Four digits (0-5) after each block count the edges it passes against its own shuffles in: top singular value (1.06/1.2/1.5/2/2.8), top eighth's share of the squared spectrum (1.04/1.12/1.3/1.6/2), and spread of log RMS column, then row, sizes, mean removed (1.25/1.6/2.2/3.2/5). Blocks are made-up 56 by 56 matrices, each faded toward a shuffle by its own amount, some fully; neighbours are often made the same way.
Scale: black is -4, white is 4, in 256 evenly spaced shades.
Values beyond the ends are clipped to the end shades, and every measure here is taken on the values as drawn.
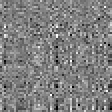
4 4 3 2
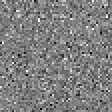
3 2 1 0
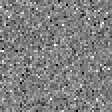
0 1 0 0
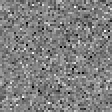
1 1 0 0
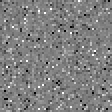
0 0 0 0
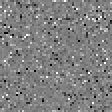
0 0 0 0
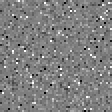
0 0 0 0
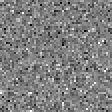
2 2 0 0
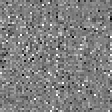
3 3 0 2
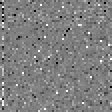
3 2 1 0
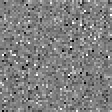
2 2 1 0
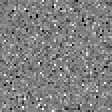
1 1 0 0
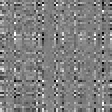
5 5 4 3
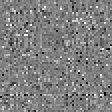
4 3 1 1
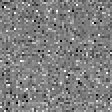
3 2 0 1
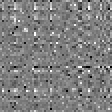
4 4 2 2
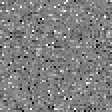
2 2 0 0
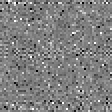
4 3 1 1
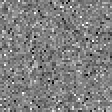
2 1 0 0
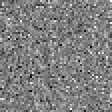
2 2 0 0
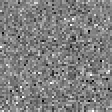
3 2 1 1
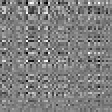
5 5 4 4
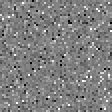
0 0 0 0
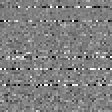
3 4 0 3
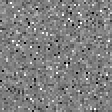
0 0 0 0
